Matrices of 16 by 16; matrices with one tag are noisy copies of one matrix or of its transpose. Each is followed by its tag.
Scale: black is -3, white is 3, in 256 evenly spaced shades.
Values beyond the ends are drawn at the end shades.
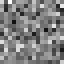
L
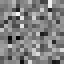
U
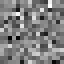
U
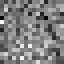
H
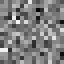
U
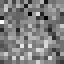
H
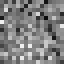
H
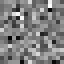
U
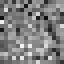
H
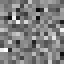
U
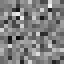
U
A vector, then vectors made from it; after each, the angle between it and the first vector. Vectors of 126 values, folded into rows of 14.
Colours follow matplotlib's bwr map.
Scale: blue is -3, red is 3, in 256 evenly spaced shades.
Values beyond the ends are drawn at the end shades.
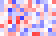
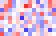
partly aligned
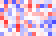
partly aligned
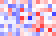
partly opposed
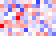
partly aligned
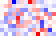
partly aligned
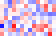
partly opposed
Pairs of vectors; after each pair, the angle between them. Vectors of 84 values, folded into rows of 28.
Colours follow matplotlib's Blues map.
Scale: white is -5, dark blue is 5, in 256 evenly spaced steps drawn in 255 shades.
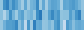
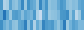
nearly opposite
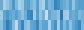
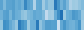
partly aligned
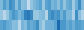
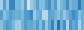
partly aligned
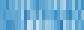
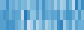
nearly parallel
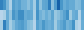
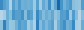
nearly parallel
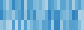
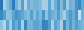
partly aligned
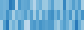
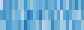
orthogonal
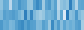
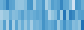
partly opposed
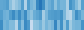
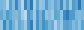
partly opposed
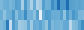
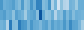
nearly opposite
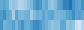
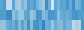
partly aligned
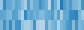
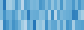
partly aligned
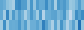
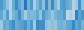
partly aligned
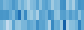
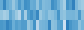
nearly opposite
